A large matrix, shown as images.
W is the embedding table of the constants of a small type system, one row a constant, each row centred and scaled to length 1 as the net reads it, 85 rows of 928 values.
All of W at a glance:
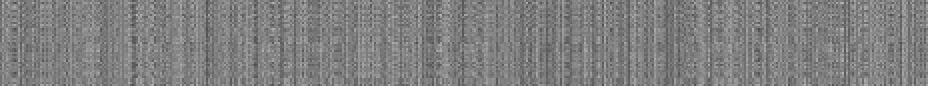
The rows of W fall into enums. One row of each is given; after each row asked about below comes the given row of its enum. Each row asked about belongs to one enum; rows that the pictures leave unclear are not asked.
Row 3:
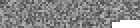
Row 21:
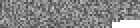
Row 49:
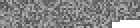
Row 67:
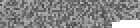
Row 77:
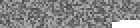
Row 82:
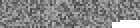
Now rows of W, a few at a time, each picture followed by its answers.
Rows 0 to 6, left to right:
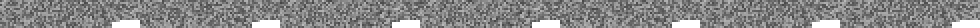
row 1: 77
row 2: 3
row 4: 77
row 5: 67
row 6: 67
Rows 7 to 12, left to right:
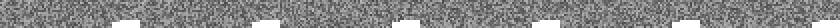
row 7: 67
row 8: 67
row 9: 21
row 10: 77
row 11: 49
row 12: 77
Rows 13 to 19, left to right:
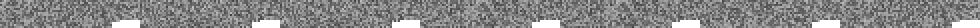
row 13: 67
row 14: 21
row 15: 21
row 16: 82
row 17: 82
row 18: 77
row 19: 67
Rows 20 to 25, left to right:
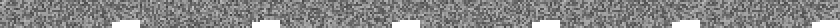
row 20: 67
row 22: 77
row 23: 49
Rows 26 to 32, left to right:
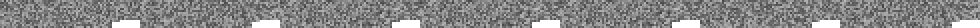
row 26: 49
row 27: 67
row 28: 3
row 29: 3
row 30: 3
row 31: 77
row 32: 67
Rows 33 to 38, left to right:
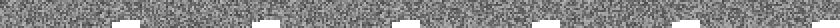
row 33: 3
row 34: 21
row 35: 3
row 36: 77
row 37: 67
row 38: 77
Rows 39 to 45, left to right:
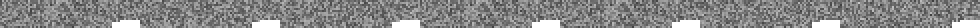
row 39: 82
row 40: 77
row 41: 67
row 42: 82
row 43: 82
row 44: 49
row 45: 21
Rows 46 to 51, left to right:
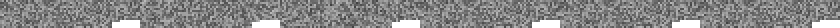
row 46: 49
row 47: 67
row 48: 82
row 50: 49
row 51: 49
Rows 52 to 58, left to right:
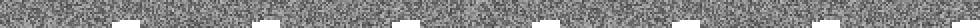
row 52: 77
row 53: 21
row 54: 3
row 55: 82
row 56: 77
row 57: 21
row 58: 3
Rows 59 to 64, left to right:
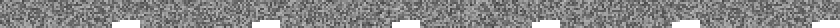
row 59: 77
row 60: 49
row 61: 3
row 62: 82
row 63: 67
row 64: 77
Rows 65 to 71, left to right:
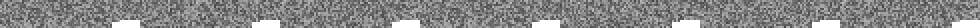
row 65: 77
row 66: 82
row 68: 77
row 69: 21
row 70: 49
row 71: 67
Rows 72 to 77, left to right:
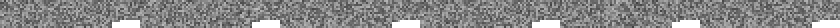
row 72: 49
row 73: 3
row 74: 77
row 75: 49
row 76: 82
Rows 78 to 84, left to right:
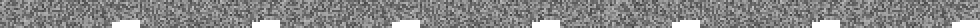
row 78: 67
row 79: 21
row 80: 67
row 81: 21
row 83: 21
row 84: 67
